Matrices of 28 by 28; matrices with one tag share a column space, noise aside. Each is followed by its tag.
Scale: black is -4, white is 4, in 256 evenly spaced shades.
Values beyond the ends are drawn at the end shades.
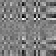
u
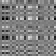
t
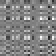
t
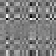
u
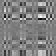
u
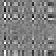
u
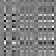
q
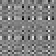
t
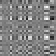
t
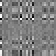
u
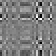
u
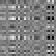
t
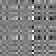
t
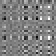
t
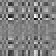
u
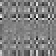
u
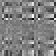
u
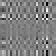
u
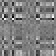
u
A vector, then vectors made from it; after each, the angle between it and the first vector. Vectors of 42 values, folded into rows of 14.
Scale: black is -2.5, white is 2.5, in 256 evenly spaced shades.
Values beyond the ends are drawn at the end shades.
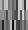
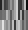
nearly opposite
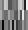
nearly parallel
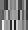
nearly opposite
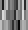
partly aligned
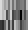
partly aligned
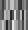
partly opposed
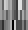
nearly parallel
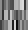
partly aligned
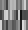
orthogonal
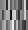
partly opposed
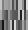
nearly parallel
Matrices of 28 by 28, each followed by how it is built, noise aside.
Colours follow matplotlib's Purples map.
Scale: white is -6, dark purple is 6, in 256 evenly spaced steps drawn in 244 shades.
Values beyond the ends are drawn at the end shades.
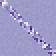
banded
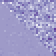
upper triangular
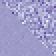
upper triangular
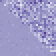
upper triangular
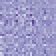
low rank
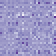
low rank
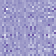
low rank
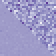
upper triangular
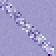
banded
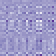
low rank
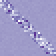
banded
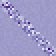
banded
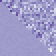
upper triangular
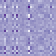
low rank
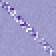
banded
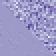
upper triangular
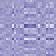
low rank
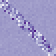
banded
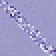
banded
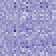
low rank
